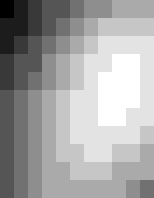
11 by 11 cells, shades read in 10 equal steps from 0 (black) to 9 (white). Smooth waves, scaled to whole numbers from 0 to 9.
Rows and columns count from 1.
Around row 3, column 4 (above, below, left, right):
3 5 3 5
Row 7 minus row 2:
2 3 3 3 3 3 2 2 2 1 1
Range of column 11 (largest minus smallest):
4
